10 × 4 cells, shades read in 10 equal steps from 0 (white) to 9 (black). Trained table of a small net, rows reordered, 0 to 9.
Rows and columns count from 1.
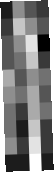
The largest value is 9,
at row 3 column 4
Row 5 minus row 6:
-1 1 1 -1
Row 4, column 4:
7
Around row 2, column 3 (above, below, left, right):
6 1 2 6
